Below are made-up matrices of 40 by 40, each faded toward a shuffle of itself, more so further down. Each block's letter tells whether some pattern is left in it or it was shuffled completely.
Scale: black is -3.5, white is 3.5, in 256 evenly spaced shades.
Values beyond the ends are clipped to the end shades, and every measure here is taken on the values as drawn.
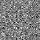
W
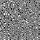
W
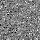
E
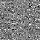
W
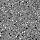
E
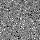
E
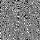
W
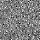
W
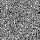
E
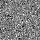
E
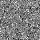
E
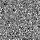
E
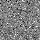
E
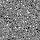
E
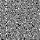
W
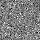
E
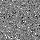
E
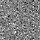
W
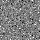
E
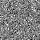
E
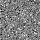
E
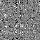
W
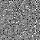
W
